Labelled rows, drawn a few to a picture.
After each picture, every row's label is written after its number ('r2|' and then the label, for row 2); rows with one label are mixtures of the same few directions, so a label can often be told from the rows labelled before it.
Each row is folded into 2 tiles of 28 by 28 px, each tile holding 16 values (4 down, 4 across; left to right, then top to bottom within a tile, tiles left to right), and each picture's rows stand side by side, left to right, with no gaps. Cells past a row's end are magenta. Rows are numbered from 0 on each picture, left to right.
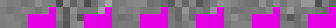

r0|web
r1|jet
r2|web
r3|jet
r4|web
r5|web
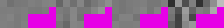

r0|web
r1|jet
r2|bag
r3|jet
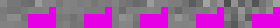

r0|web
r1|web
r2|web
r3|web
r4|jet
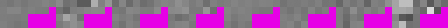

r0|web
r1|web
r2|jet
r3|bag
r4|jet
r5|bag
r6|jet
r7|bag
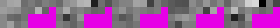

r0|bag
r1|web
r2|web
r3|bag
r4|web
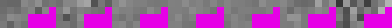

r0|bag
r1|web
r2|bag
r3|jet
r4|web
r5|web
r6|jet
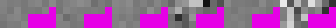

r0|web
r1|web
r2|bag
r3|web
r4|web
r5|jet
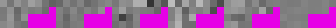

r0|jet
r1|jet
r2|web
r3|jet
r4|bag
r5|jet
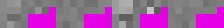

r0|bag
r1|jet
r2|bag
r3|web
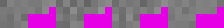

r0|jet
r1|jet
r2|jet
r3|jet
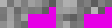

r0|jet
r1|bag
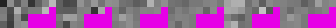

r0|jet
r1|bag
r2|web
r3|bag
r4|bag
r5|web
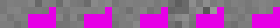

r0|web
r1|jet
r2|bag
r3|bag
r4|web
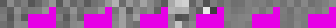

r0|jet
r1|jet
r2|jet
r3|bag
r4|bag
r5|jet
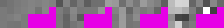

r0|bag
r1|jet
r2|jet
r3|bag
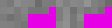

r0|web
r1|jet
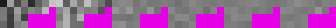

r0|jet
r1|jet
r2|bag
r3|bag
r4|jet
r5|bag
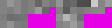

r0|bag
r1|web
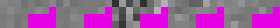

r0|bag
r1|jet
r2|jet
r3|web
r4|bag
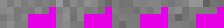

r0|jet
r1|jet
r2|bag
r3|web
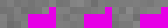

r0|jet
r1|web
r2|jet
